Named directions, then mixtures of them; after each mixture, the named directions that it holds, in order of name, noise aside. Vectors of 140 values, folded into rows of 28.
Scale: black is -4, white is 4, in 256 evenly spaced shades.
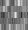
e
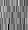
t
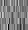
t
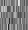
e, t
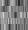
e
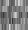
e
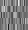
e, t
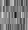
e, t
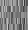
t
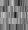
e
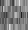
e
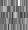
e, t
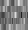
e
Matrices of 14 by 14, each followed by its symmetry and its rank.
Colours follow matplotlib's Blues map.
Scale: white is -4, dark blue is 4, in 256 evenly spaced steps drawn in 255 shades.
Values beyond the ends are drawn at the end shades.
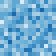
symmetric, full rank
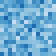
neither, full rank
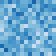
neither, full rank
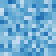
antisymmetric, full rank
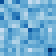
symmetric, rank three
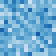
antisymmetric, full rank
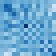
symmetric, rank three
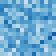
neither, full rank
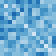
symmetric, full rank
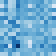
neither, rank three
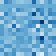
neither, rank three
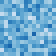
neither, full rank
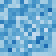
symmetric, full rank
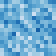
antisymmetric, full rank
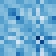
symmetric, rank three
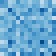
symmetric, rank three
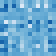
neither, rank three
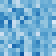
neither, rank three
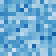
neither, full rank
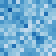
symmetric, full rank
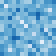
symmetric, full rank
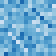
antisymmetric, full rank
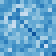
symmetric, full rank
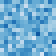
antisymmetric, full rank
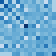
symmetric, rank three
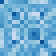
symmetric, rank three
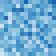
antisymmetric, full rank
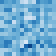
neither, rank three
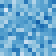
neither, full rank
